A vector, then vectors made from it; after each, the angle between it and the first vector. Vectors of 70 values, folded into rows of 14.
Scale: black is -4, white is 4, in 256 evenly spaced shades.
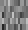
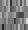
partly aligned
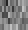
orthogonal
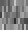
partly opposed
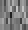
orthogonal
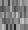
orthogonal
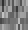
partly opposed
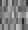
orthogonal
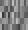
partly aligned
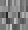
orthogonal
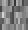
partly opposed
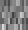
nearly opposite
